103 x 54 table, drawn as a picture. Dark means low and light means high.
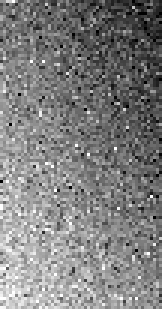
Fine speckle covers the field. Values rise toward the bottom left. Neither half mirrors the other. There are no regular stripes. The histogram is bell-shaped.
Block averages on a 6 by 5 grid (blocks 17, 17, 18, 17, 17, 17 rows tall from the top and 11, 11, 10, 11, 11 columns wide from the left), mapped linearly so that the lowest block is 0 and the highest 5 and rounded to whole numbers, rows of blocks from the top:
2 2 1 1 0
3 2 2 1 1
3 3 2 2 1
4 3 3 2 2
5 4 3 3 2
5 5 4 3 3
